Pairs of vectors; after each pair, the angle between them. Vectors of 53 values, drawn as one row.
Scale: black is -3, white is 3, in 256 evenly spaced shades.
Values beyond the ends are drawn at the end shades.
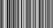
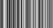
nearly parallel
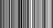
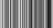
nearly opposite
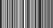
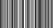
nearly parallel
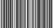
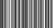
partly opposed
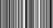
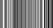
orthogonal
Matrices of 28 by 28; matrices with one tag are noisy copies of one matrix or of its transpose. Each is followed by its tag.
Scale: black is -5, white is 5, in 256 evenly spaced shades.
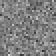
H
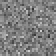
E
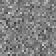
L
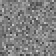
H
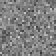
H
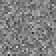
L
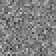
L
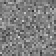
H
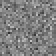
E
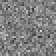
E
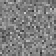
H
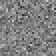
L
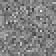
E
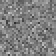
L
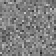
H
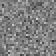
H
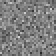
H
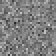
L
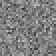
E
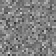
L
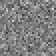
L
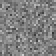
E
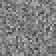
E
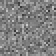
L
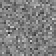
E
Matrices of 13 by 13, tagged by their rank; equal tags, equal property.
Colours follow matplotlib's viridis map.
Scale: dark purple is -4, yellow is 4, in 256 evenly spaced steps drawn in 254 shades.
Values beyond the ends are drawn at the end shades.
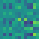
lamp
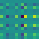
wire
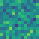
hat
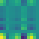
wire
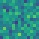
hat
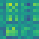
lamp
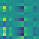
wire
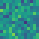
hat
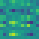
lamp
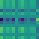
wire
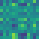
lamp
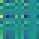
wire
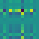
wire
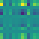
wire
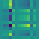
wire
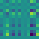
wire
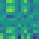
lamp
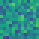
hat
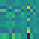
lamp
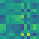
lamp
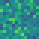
hat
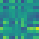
lamp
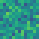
hat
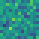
hat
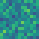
hat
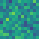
hat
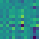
lamp
